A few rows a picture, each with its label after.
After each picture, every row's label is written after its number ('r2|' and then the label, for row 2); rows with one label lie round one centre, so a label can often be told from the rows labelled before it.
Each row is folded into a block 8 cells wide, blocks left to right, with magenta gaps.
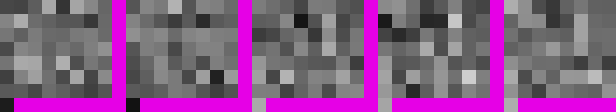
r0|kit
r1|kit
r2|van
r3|van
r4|van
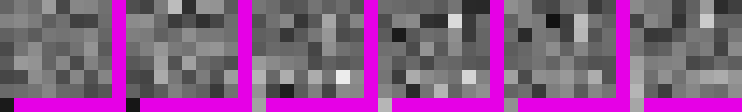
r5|kit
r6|kit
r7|van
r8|van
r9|van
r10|van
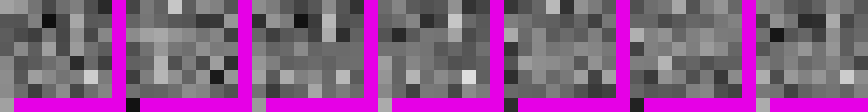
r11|van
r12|kit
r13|van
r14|van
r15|kit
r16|kit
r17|van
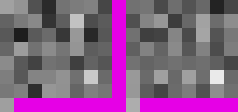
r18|van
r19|van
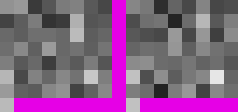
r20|van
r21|van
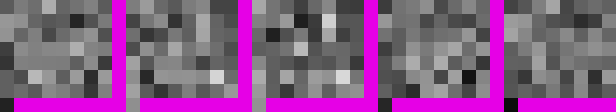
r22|kit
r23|van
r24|van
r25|kit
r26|kit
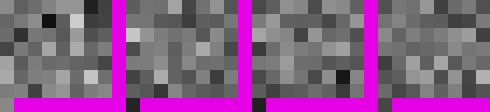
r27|van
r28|kit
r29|kit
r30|kit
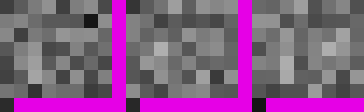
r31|kit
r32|kit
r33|kit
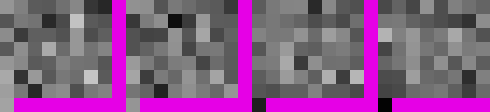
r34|van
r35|van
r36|kit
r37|kit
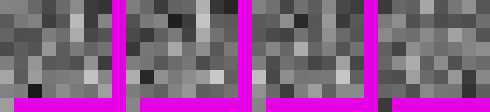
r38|van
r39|van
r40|van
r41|kit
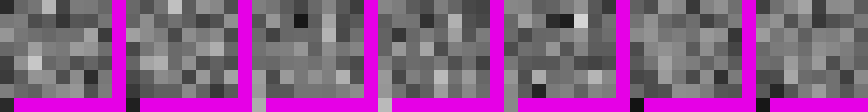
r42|kit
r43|kit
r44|van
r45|van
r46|van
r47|kit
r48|kit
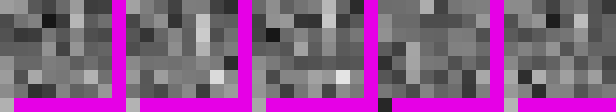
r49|van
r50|van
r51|van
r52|kit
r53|van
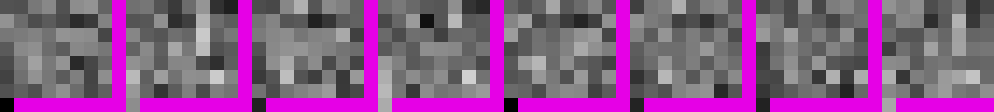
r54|kit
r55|van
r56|kit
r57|van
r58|kit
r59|kit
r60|kit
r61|van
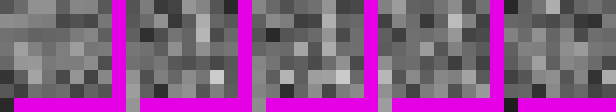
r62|kit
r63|van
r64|van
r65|van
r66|kit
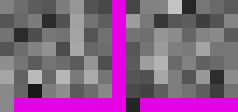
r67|van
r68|kit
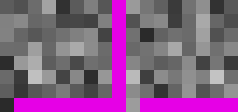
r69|kit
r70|van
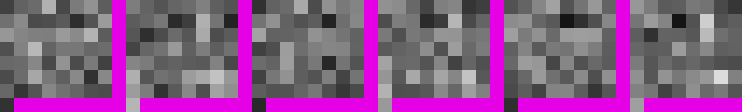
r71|kit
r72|van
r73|kit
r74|van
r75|kit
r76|van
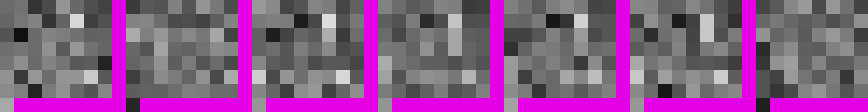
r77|van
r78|kit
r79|van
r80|van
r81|van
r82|van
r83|kit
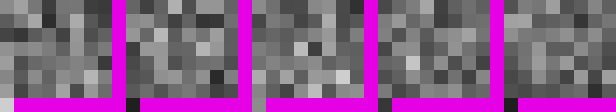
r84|van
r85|kit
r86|van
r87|kit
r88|kit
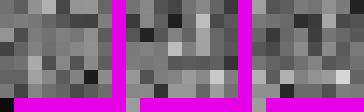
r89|kit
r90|van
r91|van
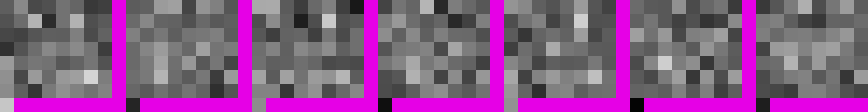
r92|van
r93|kit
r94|van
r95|kit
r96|van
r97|kit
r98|kit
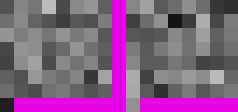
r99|kit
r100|van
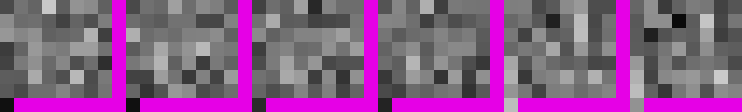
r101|kit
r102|kit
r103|kit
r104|kit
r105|van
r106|van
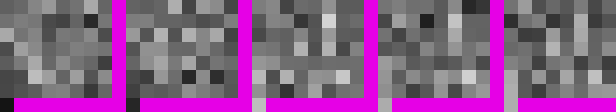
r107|kit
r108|kit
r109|van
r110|van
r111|van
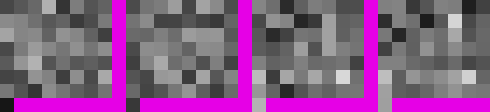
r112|kit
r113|kit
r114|van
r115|van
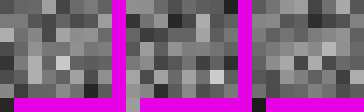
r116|kit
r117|van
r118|kit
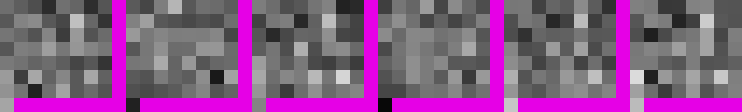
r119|van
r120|kit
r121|van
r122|kit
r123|van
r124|van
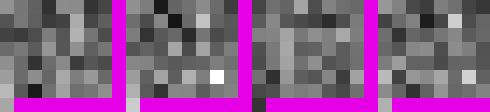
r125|van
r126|van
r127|kit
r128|van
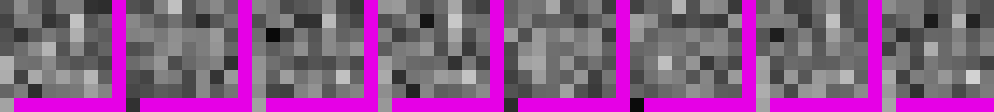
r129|van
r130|kit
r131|van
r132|van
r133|kit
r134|kit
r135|van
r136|van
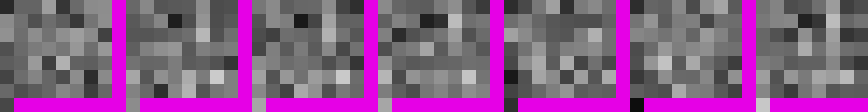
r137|kit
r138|van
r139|van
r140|van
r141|kit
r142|kit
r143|van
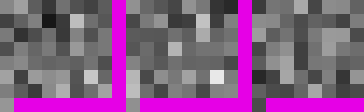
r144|van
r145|van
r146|kit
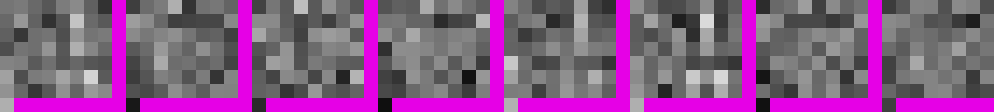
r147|van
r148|kit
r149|kit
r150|kit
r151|van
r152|van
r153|kit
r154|kit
